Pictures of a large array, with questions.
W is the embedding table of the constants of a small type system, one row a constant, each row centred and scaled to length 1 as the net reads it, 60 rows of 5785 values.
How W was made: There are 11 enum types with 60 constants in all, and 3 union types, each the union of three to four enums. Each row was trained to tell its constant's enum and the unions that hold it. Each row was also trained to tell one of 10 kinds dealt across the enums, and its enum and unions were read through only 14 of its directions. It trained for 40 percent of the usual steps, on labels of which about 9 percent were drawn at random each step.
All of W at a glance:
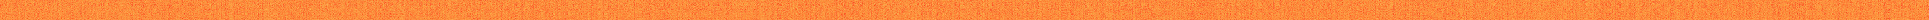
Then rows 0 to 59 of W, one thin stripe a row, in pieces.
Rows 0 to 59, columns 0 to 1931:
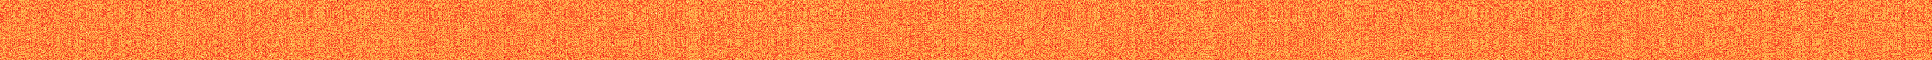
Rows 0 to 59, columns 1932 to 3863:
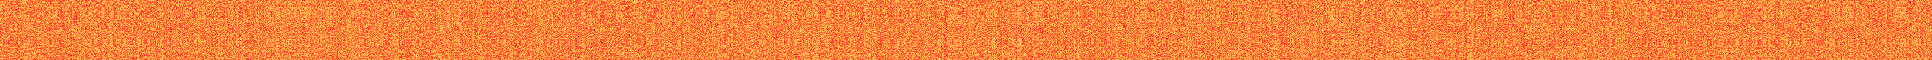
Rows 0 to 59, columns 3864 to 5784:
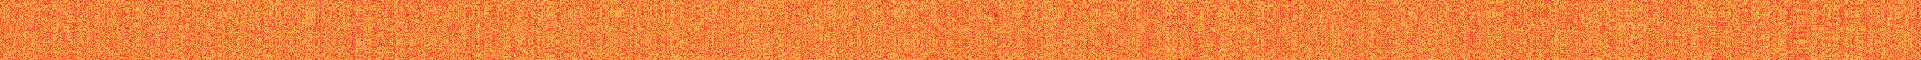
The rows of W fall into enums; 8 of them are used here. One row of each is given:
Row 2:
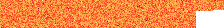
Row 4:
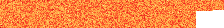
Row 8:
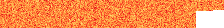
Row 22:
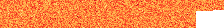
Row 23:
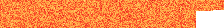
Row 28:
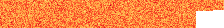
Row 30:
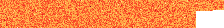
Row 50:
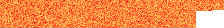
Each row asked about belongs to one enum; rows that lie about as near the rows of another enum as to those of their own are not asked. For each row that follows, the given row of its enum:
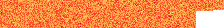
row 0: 28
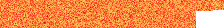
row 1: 2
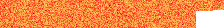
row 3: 22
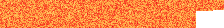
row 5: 28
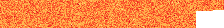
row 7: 8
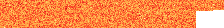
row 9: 23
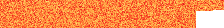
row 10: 23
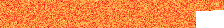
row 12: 2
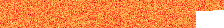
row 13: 50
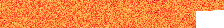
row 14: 2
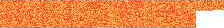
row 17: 8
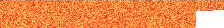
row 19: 22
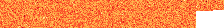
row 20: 28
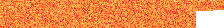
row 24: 8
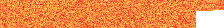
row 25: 23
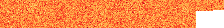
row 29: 28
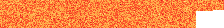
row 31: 4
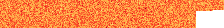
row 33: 30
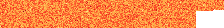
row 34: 22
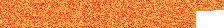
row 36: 8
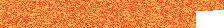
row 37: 4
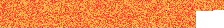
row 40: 22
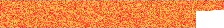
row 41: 23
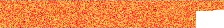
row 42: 30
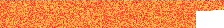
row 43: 22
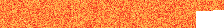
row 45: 8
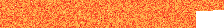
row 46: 2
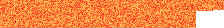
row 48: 23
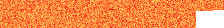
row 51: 4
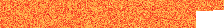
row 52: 28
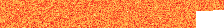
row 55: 50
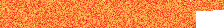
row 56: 2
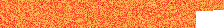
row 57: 28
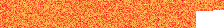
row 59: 22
